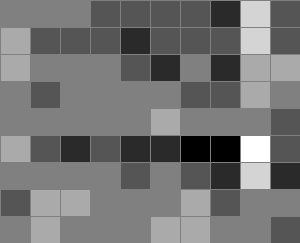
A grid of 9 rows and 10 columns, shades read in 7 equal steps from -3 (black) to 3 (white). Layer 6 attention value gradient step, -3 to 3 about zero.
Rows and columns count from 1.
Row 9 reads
0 1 0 0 0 1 1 0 0 -1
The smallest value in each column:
-1 -1 -2 -1 -2 -2 -3 -3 0 -2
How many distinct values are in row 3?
4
